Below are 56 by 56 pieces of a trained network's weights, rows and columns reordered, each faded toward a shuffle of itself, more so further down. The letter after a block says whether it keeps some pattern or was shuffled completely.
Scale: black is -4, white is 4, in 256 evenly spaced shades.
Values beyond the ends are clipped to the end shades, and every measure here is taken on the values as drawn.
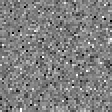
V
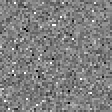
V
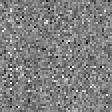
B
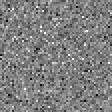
V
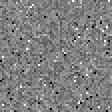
V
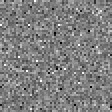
V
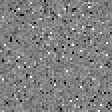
V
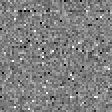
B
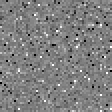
V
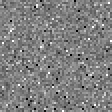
V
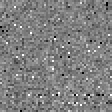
B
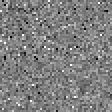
B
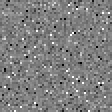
V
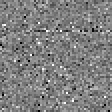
B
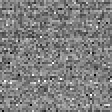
B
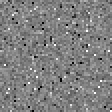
V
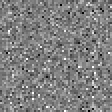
B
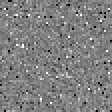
V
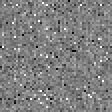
B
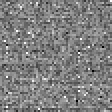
B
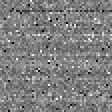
B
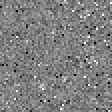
V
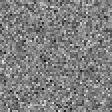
V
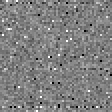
B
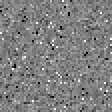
V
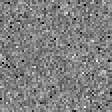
V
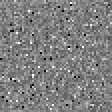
V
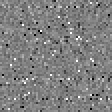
B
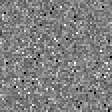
V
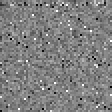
B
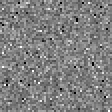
V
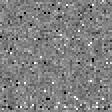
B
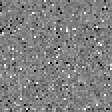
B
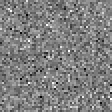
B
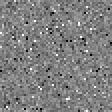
V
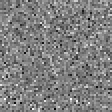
V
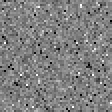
V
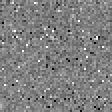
B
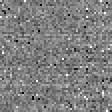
B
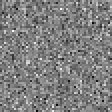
B
